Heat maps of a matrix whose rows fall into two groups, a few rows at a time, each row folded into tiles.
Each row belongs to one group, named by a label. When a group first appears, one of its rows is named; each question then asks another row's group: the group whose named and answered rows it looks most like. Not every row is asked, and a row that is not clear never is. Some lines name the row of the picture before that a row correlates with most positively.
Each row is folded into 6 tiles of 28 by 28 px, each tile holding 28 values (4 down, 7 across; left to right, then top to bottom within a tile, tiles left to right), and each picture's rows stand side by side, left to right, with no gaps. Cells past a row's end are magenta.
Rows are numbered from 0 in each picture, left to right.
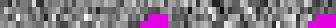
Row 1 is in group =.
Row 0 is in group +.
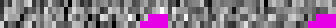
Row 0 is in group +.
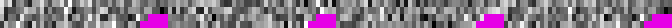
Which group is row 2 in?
+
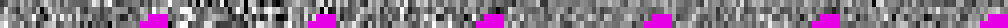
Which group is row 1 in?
=
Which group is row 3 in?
+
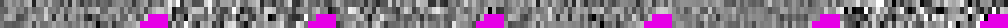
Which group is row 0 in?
+
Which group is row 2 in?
=
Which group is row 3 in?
+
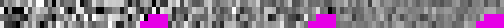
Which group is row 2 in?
+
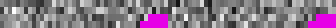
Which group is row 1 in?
+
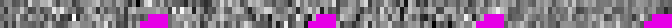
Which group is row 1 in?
=
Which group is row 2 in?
+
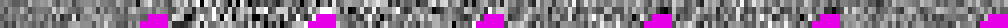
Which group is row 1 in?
+
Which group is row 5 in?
=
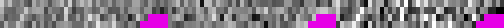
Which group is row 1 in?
+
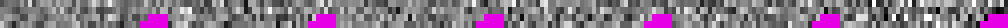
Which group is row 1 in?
=
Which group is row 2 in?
=
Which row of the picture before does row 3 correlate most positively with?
1
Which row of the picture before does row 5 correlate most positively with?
2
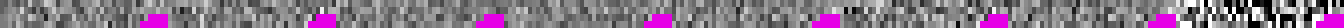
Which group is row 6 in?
+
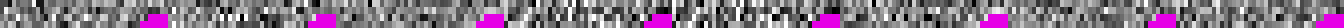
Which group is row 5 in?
+
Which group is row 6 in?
=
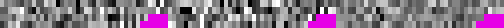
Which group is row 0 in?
=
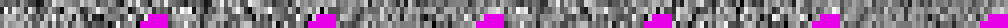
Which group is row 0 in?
=
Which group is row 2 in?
+
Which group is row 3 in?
=
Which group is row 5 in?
+
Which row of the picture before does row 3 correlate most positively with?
0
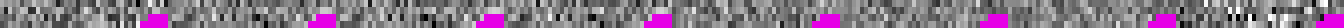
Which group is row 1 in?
+
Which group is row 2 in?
+
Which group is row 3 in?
+
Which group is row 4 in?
=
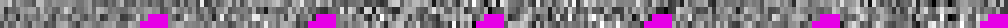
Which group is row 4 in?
+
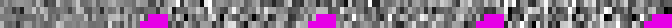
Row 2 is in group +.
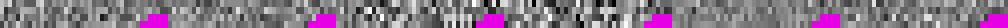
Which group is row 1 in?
=
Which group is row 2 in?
=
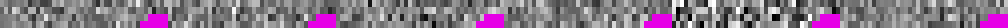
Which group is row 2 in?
+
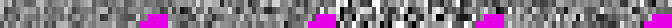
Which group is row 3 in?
=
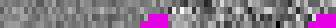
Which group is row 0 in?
=
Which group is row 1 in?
=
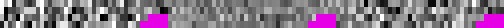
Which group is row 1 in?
=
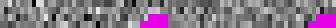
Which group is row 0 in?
+
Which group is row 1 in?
=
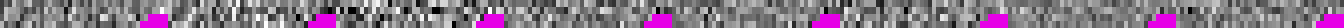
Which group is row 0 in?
+
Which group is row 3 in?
=
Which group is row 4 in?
=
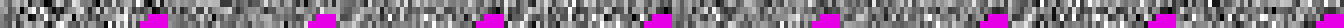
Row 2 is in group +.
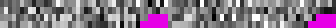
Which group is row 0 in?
=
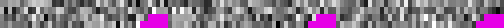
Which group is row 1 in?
=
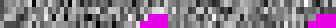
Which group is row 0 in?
+
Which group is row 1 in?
=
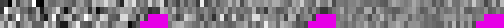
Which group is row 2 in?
=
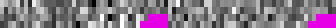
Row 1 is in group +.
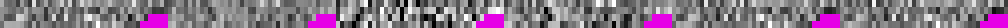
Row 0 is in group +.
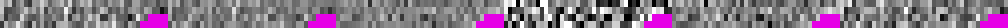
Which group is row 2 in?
+
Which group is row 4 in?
+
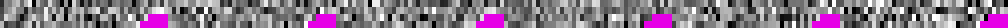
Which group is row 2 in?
+
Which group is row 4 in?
=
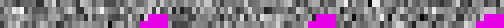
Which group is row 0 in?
=
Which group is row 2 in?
+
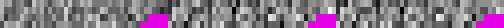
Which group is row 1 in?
+
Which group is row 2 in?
+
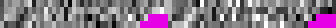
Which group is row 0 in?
+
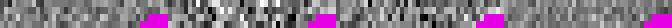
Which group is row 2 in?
+
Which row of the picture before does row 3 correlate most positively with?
1
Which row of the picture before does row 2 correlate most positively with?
0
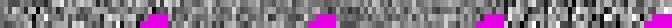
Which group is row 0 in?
=
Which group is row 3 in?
+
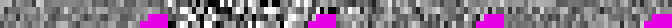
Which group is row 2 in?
=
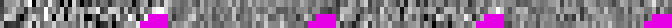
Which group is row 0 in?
+
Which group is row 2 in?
+
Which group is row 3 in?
=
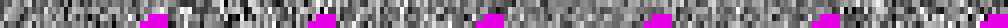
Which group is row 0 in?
+
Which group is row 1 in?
=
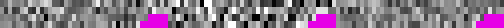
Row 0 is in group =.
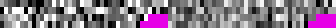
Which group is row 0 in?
=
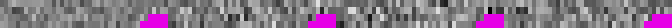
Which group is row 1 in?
=
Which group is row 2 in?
=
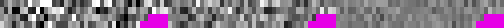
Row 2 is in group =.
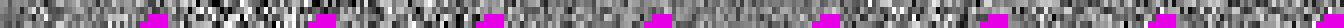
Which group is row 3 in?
+
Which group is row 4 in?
+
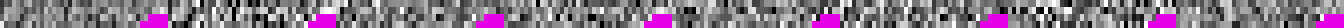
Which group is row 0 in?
+
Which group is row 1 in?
+
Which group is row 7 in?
=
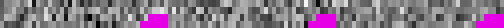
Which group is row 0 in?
+
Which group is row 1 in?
=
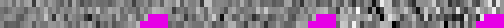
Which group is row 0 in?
+
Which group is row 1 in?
+
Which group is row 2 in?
=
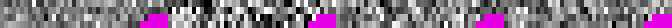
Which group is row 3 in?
=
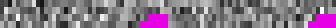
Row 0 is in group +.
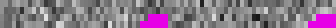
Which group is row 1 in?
+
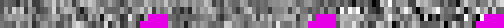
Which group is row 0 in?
=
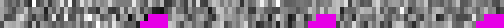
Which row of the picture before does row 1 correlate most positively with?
0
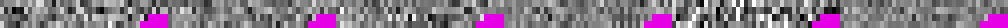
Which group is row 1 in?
=
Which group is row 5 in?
=
